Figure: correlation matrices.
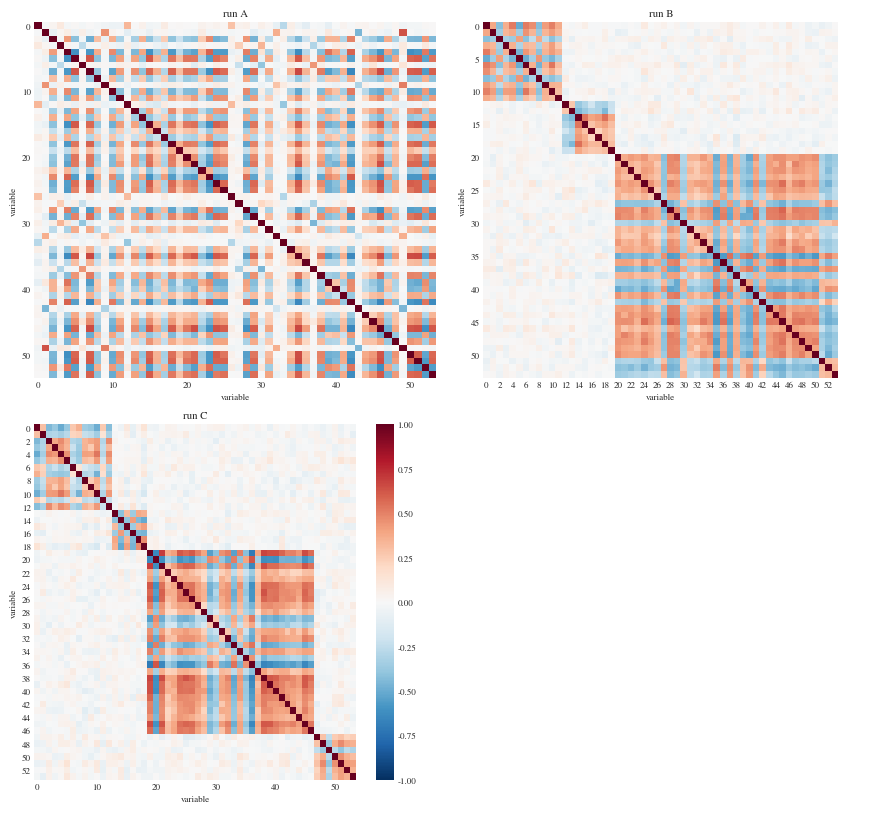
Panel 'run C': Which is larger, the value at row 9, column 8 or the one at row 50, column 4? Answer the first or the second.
the first
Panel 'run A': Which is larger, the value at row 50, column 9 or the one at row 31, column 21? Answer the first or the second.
the second
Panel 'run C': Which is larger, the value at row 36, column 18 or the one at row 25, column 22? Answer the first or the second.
the second
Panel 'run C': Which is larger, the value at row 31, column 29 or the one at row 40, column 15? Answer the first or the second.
the second
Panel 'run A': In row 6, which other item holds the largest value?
37
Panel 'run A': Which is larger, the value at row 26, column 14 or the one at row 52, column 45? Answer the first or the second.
the first
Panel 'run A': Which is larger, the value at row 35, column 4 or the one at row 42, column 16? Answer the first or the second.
the second
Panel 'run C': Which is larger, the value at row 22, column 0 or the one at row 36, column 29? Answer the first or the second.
the second
